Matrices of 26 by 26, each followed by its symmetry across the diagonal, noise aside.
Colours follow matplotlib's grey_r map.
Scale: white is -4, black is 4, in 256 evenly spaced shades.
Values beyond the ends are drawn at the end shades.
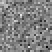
symmetric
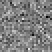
neither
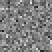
antisymmetric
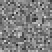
antisymmetric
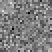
symmetric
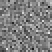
antisymmetric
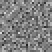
symmetric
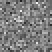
neither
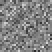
symmetric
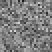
neither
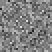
symmetric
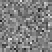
antisymmetric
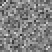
symmetric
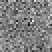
neither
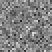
symmetric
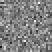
neither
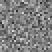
antisymmetric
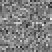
neither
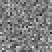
neither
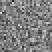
antisymmetric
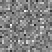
symmetric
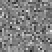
antisymmetric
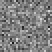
neither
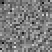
symmetric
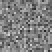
antisymmetric
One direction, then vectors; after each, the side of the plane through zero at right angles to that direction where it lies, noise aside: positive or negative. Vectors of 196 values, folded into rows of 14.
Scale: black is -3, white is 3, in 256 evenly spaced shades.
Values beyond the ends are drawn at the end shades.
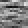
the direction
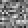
negative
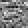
positive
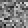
positive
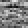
positive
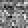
positive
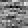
positive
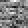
positive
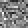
negative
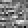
negative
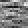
positive
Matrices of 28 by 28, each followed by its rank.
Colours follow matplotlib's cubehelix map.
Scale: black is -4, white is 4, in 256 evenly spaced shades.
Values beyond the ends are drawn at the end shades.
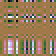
one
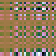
one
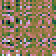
three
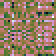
three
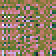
three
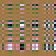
one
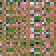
three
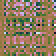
three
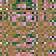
three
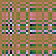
one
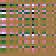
one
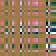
one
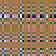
one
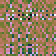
three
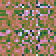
three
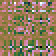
three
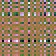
one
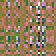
three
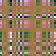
one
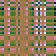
one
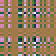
one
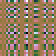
one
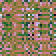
three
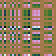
one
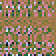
three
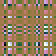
one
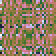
three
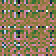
three
